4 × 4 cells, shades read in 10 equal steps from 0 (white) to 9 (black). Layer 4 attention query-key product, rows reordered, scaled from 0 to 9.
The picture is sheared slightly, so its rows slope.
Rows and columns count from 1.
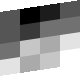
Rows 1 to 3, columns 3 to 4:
8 6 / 5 5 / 3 1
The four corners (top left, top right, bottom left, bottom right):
6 6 1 0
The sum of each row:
29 23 11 6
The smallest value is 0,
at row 4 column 4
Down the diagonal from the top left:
6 7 3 0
